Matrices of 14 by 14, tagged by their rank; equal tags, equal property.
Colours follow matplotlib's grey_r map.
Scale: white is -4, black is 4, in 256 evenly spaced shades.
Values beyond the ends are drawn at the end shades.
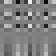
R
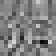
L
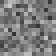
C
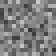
C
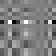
R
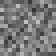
C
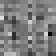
L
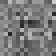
L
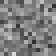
C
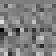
L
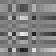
R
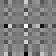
R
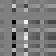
R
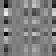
R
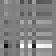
R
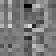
L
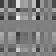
R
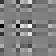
R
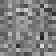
L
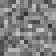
C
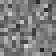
C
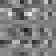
L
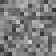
C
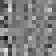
L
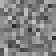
C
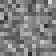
C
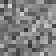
C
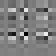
R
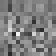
L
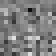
L
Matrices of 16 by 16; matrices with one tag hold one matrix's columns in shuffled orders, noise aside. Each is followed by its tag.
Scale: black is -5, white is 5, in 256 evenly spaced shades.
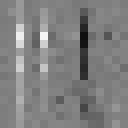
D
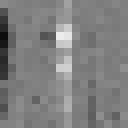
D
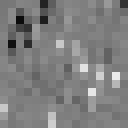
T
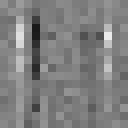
D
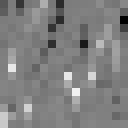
T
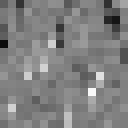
T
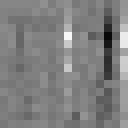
D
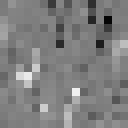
T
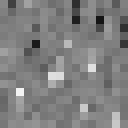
T
